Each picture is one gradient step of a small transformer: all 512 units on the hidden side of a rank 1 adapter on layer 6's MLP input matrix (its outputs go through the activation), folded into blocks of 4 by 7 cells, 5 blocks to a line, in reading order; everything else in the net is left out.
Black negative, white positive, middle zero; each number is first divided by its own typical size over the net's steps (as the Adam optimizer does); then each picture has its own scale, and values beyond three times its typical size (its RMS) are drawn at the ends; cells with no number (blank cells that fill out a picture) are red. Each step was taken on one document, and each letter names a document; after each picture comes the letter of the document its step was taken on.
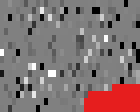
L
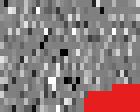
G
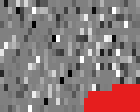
L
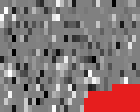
G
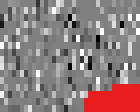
G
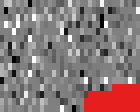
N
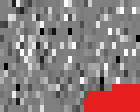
N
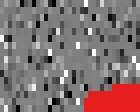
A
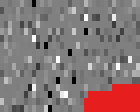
A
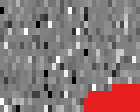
A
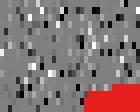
L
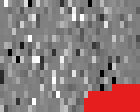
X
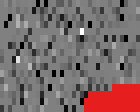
N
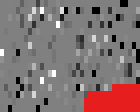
L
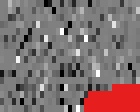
N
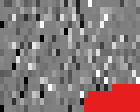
N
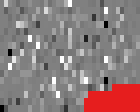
X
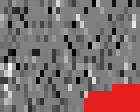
G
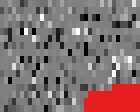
A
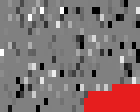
L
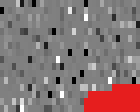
A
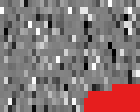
A
